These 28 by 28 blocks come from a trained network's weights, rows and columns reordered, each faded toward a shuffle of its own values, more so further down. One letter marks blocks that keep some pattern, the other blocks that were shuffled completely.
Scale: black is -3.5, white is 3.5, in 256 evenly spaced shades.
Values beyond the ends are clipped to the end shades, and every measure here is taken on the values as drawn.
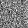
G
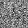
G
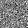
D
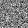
D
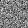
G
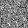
D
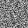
D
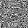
G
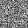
G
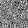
D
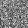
G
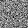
D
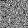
G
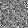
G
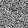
D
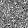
D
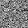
G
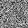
D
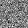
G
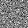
D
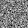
D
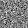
D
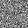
D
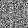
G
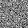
D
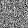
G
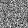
D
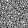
D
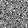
D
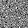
D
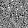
D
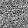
G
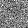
D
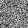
D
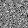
D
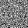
G
